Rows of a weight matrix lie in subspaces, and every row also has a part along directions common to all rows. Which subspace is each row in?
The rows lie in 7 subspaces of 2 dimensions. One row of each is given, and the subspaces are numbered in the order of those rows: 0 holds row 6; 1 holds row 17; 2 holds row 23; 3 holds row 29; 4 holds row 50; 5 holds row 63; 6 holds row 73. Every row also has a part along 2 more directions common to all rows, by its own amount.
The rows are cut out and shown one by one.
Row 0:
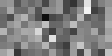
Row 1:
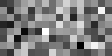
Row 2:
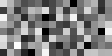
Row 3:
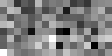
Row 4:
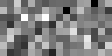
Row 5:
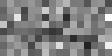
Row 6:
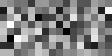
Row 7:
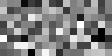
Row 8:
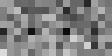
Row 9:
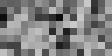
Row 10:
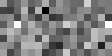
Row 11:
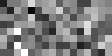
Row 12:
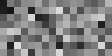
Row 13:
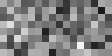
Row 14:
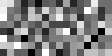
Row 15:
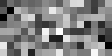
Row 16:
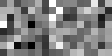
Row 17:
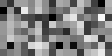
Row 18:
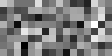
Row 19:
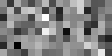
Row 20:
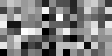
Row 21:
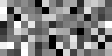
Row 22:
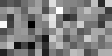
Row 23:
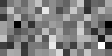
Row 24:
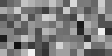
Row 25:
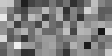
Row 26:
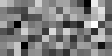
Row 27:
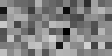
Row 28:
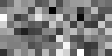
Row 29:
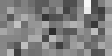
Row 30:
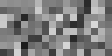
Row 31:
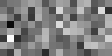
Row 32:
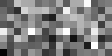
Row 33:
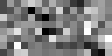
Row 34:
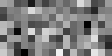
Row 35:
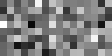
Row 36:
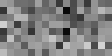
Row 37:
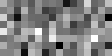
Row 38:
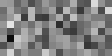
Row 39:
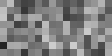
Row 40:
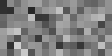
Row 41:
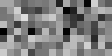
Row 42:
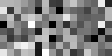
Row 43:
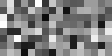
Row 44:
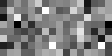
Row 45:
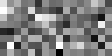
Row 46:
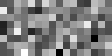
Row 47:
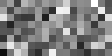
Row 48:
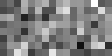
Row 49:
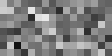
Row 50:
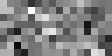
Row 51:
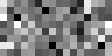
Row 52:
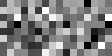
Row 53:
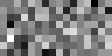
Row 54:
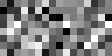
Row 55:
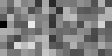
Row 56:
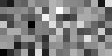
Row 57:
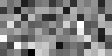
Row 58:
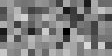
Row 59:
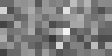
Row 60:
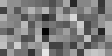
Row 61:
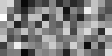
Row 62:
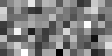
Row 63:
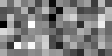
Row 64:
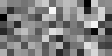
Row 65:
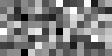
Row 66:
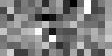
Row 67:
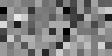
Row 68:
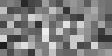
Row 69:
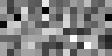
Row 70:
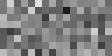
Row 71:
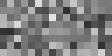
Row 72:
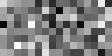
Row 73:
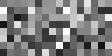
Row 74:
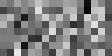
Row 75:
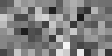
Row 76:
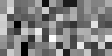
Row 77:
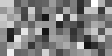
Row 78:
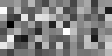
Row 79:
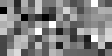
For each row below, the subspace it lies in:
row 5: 2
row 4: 0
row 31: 0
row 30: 3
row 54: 2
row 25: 1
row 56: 5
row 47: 0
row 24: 1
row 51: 2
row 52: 2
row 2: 1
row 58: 6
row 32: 6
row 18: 3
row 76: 2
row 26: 3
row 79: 0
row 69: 2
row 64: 3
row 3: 6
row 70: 5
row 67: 6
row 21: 2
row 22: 5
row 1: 0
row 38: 0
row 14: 1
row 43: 5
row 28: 3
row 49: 4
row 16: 5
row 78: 0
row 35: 5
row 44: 2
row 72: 5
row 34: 4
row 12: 4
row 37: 2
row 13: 0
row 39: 1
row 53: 0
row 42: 5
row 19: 4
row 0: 3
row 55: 5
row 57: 1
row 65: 6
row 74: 3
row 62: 4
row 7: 1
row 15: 4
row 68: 1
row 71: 5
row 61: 1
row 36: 6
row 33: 4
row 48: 0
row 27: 6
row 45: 4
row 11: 4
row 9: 3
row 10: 2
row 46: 4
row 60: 1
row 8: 6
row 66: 3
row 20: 6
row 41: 6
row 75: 3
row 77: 0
